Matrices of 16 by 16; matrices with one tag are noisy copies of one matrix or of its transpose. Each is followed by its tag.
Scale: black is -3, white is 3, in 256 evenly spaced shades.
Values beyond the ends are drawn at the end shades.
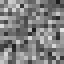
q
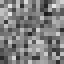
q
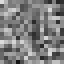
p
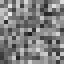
q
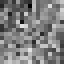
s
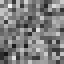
q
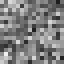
q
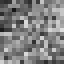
s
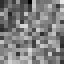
s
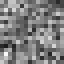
q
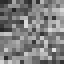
s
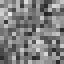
q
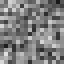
q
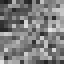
s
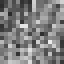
s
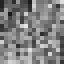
s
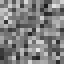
q
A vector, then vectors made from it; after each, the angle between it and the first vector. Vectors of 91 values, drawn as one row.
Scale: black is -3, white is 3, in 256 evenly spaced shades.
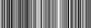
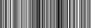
nearly opposite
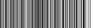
partly opposed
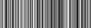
partly opposed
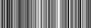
nearly parallel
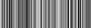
nearly parallel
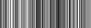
nearly opposite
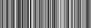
partly aligned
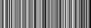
orthogonal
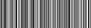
orthogonal
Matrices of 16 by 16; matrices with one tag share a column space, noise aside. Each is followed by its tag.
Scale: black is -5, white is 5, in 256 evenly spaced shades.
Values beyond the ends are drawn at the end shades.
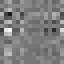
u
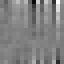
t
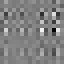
u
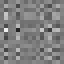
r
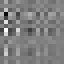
u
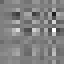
u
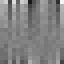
t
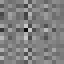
r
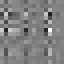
u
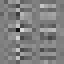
r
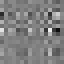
u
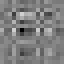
u
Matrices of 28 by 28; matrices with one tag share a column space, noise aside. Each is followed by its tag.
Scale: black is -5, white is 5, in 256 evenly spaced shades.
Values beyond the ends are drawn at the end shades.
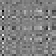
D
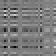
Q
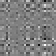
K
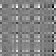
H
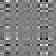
K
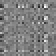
H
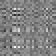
Q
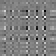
D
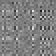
D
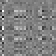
D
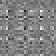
D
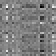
H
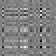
Q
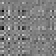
D
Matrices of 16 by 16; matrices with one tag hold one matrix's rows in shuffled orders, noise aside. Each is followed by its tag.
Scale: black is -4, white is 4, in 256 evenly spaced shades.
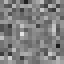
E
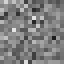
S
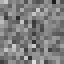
S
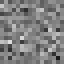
E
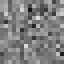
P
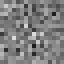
S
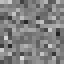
E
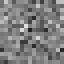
P
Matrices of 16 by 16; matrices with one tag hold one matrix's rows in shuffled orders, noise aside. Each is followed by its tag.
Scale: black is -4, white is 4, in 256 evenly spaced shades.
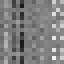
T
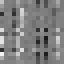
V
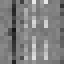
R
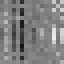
T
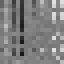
T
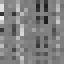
V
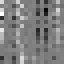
V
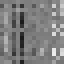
T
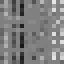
T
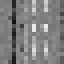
R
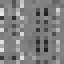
V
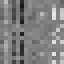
T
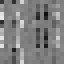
V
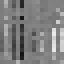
T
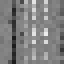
R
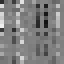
V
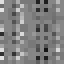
V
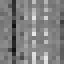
R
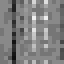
R
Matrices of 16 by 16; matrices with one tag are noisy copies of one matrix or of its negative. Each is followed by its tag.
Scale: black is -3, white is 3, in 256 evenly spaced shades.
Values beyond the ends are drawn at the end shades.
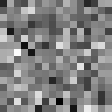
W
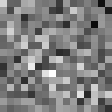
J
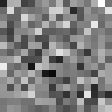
J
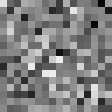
J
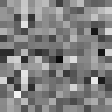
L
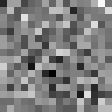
J
